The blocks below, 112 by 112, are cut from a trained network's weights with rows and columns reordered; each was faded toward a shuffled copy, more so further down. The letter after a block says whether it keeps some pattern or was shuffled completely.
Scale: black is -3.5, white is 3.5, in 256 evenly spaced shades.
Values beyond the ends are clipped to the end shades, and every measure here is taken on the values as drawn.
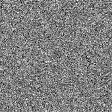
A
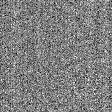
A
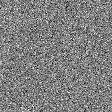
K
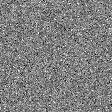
K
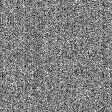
A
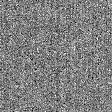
A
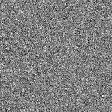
A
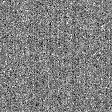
A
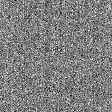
A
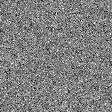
K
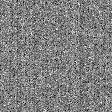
A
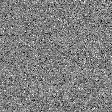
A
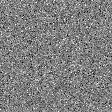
K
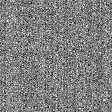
A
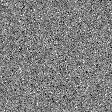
K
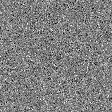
K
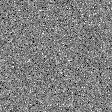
K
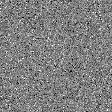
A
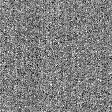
A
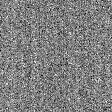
A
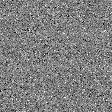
A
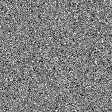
A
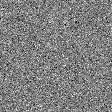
K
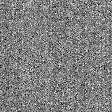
A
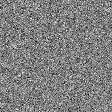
A
